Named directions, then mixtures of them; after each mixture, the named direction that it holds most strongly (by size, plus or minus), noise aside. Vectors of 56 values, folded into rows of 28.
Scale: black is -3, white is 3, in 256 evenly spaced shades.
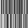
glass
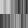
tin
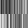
glass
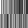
glass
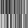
glass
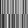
glass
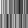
glass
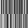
glass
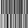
glass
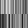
glass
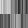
tin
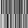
glass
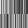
glass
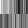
tin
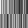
glass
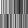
glass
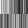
tin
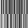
glass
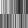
tin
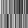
glass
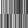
glass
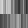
tin
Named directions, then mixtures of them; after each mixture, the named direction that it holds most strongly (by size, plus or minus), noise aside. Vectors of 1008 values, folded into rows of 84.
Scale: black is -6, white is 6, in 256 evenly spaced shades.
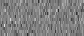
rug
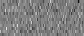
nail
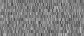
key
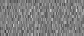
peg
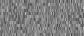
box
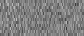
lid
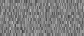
box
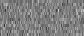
rug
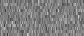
rug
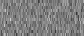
rug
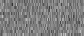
key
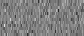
rug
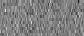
nail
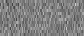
lid
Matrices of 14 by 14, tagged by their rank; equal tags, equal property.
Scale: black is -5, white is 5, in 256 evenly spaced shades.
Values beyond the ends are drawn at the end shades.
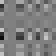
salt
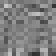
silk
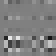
salt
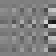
salt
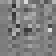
silk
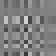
salt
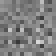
silk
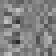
silk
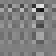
salt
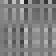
salt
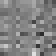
silk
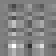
salt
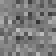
silk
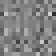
silk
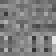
silk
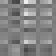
salt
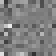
silk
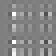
salt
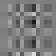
salt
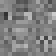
silk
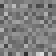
silk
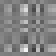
salt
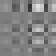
salt
